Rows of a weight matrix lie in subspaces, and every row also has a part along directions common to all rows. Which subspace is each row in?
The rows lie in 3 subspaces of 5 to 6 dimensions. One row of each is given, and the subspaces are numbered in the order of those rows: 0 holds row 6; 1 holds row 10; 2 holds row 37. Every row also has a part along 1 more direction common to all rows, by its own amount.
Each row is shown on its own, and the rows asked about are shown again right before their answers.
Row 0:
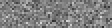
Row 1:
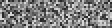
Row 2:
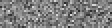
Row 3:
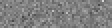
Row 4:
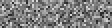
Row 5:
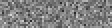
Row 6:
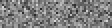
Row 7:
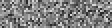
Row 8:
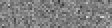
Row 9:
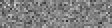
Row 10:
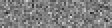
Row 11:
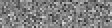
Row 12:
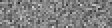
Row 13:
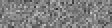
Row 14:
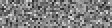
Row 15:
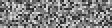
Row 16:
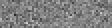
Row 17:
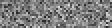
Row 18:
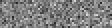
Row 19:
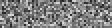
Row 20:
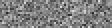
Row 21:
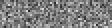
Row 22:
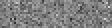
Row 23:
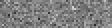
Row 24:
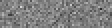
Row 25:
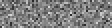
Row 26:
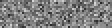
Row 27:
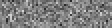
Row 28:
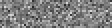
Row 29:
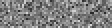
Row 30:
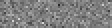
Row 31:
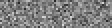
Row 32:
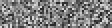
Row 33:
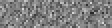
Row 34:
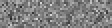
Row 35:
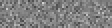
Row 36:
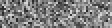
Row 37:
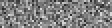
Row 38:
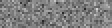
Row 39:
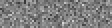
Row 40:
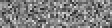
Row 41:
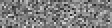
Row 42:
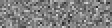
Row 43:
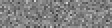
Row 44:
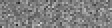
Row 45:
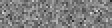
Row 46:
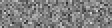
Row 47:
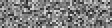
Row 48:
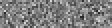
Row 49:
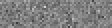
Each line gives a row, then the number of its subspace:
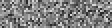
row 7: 2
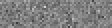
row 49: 1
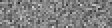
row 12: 2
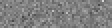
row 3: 1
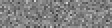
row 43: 2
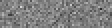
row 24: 2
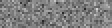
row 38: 0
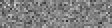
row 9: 0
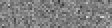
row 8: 0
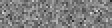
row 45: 1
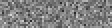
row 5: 2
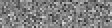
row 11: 2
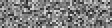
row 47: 0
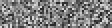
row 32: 0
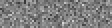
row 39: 2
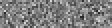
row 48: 1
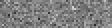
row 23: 0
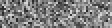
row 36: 0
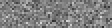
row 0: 0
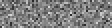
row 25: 2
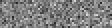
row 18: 0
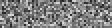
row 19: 2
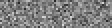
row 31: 2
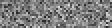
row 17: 2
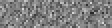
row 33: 1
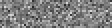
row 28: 2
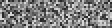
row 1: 2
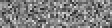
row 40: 0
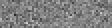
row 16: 0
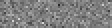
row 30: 0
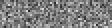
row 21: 0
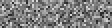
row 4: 2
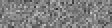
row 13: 1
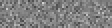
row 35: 2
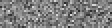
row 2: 2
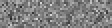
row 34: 1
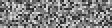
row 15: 1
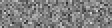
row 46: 1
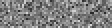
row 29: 1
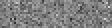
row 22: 0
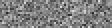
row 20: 1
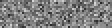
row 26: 0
